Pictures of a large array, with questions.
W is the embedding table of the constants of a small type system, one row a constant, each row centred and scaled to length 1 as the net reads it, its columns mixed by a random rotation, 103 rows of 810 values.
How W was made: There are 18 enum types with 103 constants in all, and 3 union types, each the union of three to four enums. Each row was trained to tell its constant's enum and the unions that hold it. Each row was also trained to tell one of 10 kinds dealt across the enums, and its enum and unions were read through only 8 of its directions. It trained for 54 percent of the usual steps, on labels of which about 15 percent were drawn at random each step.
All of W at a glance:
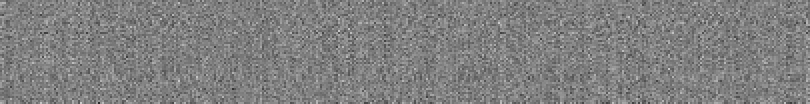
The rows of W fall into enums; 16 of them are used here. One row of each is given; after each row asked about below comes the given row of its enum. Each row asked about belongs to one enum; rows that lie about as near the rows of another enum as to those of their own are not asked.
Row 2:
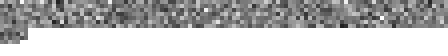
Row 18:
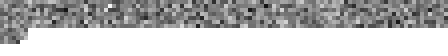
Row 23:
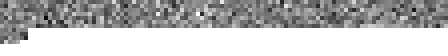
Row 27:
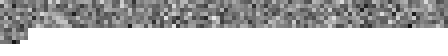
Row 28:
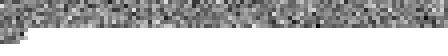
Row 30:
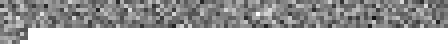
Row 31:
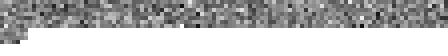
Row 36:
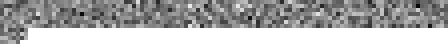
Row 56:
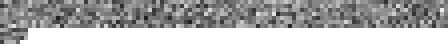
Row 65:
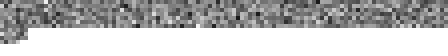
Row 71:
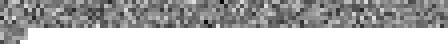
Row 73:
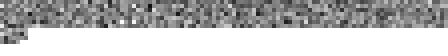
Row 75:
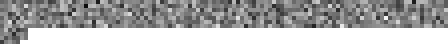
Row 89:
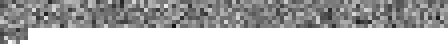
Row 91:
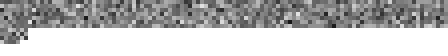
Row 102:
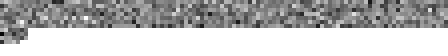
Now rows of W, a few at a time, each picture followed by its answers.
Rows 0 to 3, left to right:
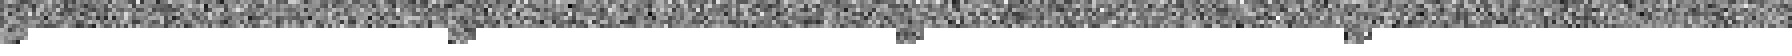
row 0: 31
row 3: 30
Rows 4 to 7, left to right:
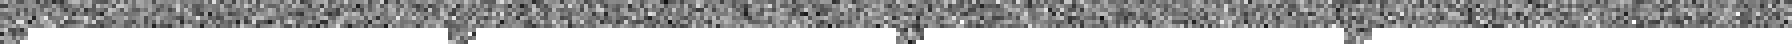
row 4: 102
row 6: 31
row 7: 89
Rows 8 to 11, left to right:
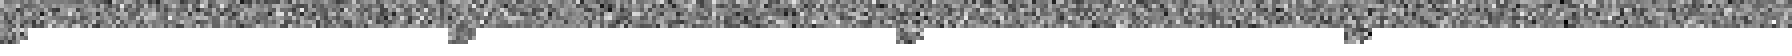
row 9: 71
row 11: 56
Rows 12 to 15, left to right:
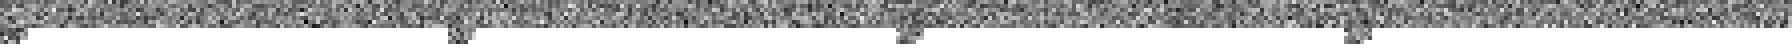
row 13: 27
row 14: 28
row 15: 91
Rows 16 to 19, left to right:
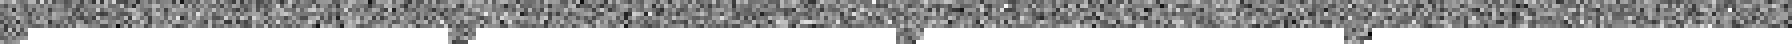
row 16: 36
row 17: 27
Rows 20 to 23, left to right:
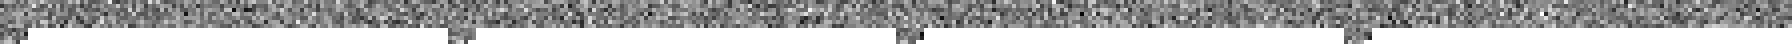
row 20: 56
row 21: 89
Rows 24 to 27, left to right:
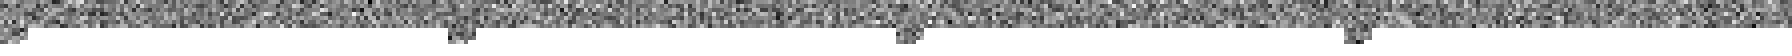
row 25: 89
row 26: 36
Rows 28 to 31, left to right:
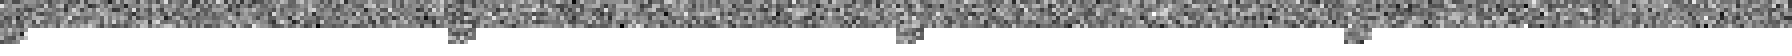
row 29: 2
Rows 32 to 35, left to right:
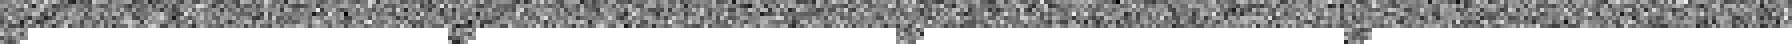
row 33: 73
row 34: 71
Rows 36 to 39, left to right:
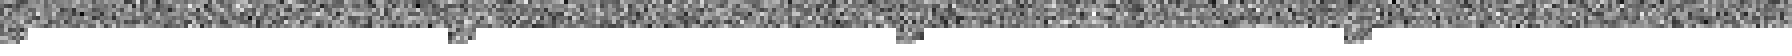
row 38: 65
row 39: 65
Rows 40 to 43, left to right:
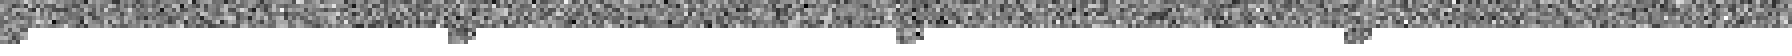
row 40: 18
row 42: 91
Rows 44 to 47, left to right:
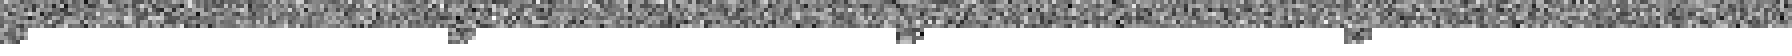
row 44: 31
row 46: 56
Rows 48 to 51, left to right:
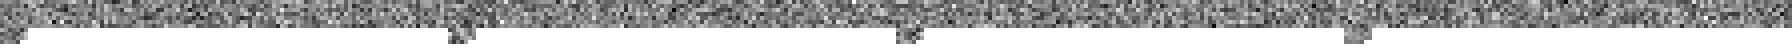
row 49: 28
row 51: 31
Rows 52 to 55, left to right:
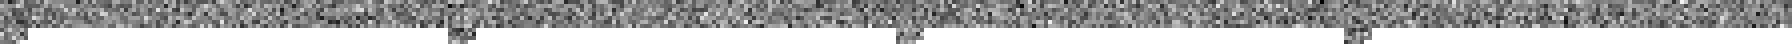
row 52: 91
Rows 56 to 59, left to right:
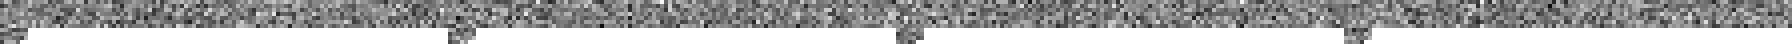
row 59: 27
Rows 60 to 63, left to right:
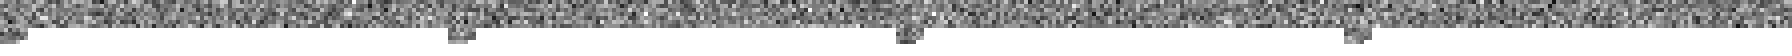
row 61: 65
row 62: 27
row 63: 30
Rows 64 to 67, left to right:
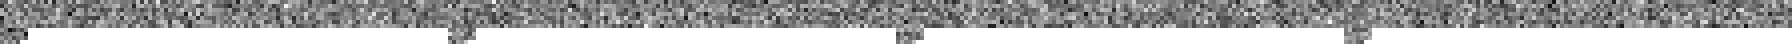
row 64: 75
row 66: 23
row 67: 27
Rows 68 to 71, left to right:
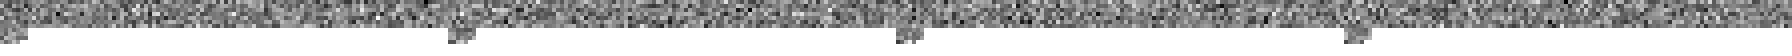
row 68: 65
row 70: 89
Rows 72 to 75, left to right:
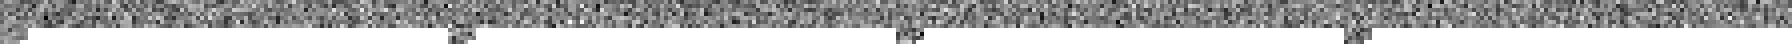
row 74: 56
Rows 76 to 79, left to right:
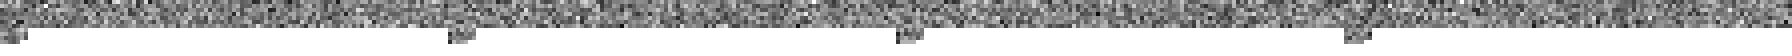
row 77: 23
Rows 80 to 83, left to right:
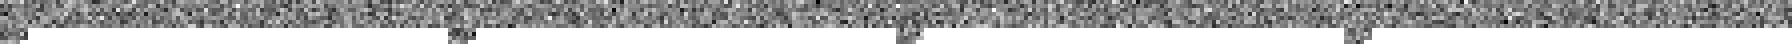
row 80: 2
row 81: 2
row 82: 28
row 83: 30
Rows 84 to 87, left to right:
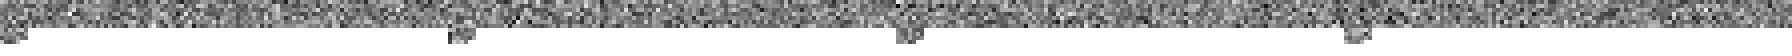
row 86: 30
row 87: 91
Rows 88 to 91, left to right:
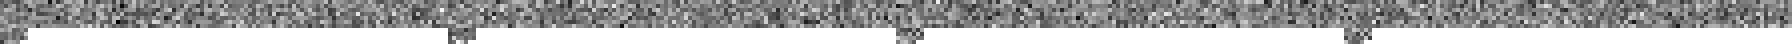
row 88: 89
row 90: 36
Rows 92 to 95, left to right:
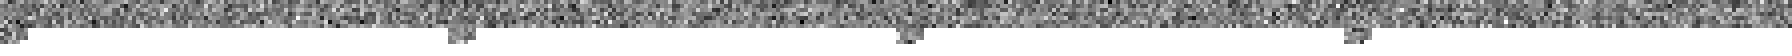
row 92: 65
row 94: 31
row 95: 75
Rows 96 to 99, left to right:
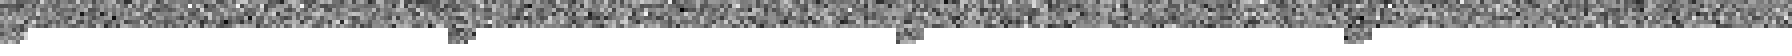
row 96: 36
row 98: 23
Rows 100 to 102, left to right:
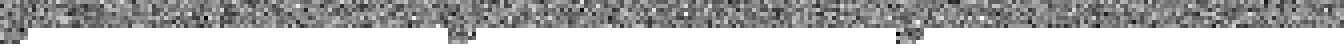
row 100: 71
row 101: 2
